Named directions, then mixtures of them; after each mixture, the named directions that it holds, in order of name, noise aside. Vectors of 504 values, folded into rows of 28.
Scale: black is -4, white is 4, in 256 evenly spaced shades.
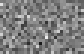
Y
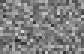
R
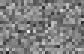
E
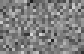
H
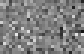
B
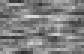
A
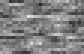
A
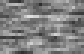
A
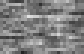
A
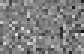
B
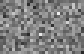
H, R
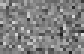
B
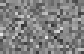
R, Y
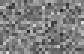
E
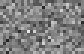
E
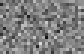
Y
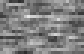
A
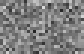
E, H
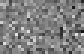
B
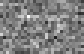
A, Y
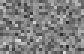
E, R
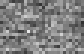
A, E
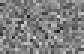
R, Y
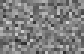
R
